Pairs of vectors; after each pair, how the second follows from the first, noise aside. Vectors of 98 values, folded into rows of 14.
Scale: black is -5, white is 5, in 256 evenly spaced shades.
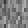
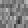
shuffled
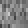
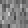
copied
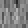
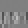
partly zeroed
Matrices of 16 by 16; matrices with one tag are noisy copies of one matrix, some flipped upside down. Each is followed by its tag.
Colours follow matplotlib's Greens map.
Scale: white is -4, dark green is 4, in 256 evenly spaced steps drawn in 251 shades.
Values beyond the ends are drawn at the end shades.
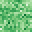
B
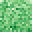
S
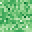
B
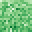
S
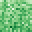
S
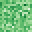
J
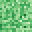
J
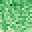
S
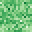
B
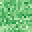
B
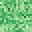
B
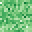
B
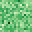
B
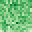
S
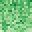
S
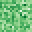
J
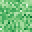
B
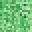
J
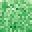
S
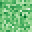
J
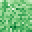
S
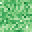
B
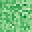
J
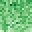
S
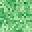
B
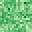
B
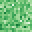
J
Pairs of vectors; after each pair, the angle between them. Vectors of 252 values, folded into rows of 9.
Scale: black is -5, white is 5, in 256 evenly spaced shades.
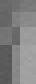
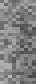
partly opposed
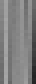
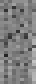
partly opposed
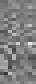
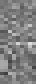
nearly parallel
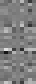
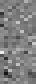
orthogonal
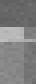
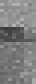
nearly opposite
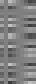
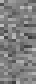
partly aligned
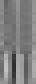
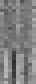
nearly parallel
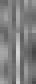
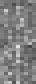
partly aligned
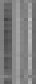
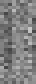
partly aligned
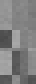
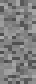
orthogonal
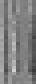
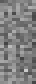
partly aligned
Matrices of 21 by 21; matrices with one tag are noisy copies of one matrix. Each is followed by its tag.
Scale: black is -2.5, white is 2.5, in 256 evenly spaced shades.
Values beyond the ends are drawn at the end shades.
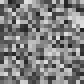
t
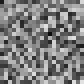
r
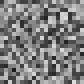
r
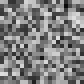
t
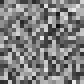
r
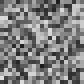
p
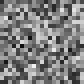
p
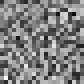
r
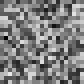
p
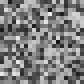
t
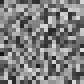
r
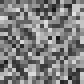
p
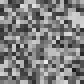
t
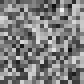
p
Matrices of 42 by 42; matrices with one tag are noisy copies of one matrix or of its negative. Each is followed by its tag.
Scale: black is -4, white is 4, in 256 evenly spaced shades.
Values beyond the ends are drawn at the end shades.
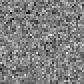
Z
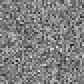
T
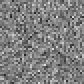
T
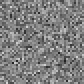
T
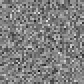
T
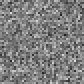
Z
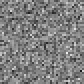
Z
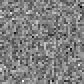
Z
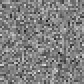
T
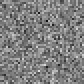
T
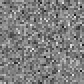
T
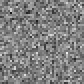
Z
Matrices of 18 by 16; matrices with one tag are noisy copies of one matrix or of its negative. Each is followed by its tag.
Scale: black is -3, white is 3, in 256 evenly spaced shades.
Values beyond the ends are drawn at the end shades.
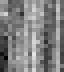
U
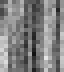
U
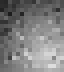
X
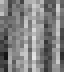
U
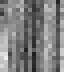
U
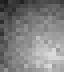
X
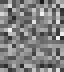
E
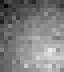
X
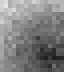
X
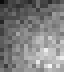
X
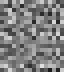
E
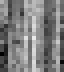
U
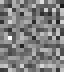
E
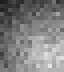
X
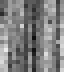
U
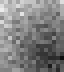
X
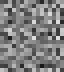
E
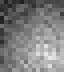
X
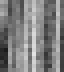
U
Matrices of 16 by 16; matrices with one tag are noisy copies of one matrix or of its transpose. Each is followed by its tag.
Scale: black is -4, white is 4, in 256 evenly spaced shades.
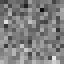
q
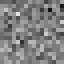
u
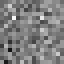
u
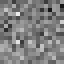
u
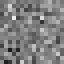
u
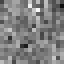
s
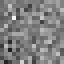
u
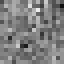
s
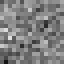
s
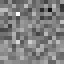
u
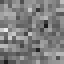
s
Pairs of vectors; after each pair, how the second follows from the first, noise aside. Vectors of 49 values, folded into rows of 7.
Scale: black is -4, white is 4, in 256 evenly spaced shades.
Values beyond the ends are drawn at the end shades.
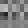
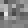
sign-scrambled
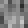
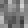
negated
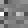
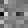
negated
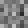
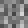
negated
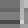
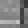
negated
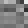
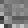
reversed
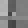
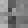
wrapped around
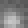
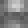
wrapped around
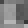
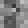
wrapped around
